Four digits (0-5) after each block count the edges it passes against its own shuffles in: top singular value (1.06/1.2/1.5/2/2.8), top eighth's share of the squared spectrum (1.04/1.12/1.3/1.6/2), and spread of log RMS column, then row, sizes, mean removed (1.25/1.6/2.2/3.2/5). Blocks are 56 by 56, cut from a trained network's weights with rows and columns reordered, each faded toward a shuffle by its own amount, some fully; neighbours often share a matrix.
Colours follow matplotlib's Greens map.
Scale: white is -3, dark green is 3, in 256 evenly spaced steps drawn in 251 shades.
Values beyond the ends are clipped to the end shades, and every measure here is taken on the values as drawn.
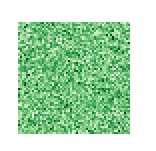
0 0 0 0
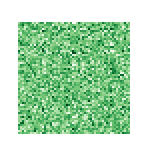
3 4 2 2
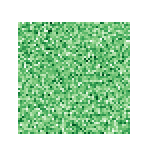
0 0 0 0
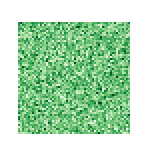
2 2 0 0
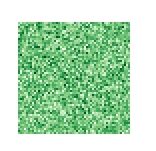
2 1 0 0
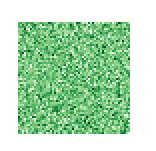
0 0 0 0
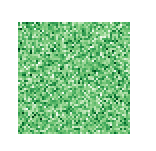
1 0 0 0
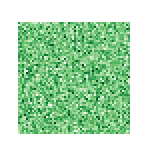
0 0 0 0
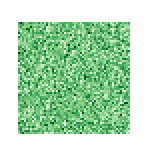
0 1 0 0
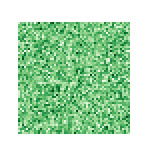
2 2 1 0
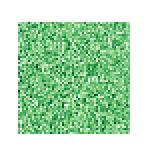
3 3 1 0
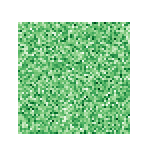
0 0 0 0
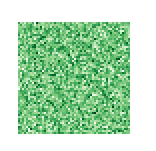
2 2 0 0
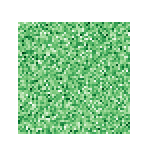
0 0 0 0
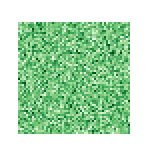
1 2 0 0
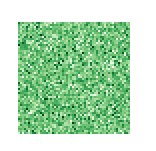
0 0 0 0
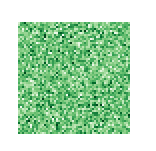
2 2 1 1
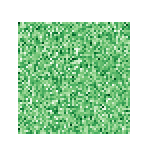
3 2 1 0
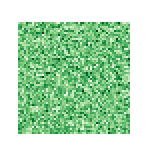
3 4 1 1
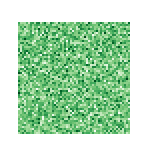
1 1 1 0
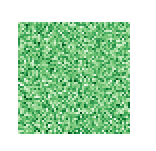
3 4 2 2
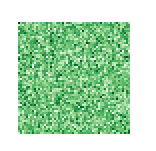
0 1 0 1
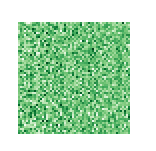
3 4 2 1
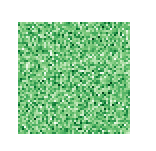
1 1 0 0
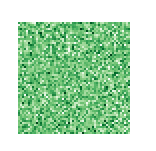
1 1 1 1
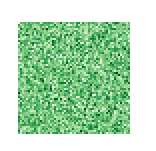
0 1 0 0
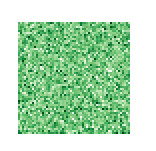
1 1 0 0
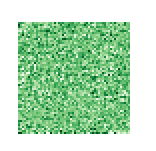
3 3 1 2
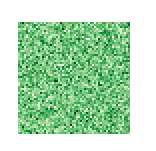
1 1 0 0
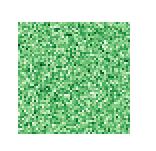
2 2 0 0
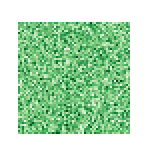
2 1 0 0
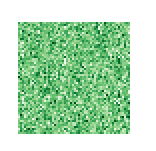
2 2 1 0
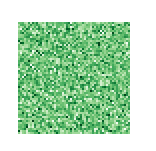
1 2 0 0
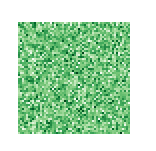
2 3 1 1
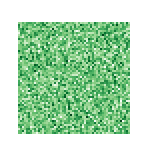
2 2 0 0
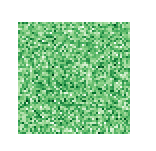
3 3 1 1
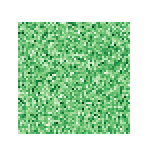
0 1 0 0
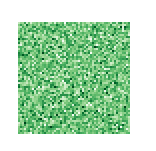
1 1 0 0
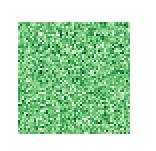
3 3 1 2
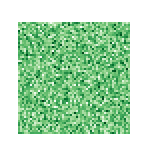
0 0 0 0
